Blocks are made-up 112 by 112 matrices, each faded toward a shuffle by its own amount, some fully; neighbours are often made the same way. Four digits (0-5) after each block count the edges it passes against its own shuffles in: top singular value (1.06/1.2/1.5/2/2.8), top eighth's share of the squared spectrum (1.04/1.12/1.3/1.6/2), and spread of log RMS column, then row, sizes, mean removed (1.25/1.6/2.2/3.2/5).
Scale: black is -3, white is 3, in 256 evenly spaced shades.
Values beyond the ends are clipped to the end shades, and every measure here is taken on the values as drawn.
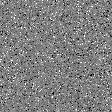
2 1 0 0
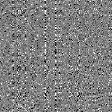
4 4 3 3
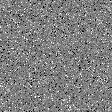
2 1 0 0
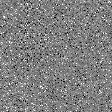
3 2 1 1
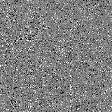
3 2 1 1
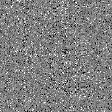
3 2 2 1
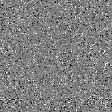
4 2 1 1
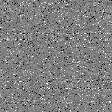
4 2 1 1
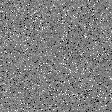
2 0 0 0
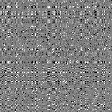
5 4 3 3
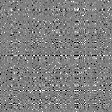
5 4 3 3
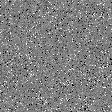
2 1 0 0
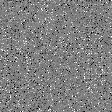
3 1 0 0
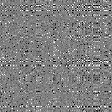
5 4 3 3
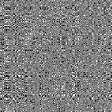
5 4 3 3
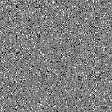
4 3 2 2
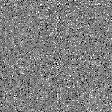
4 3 1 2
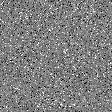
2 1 0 0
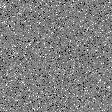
0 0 0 0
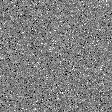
0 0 0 0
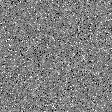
0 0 0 0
